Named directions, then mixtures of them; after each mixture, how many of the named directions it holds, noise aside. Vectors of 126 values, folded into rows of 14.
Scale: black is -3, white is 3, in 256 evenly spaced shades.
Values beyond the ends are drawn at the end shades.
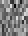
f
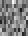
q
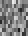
one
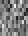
one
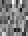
two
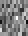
two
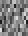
two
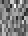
one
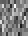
two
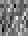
two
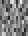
two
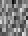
one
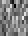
one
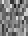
one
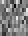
one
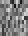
one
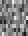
one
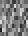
two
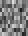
one
